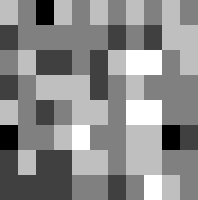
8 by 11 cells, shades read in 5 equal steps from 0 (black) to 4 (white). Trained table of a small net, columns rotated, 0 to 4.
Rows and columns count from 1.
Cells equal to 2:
35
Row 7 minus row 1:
-2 1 1 -2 1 0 0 0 1 -1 0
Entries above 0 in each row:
10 11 11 11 11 9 11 11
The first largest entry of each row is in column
1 10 8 3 8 5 2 9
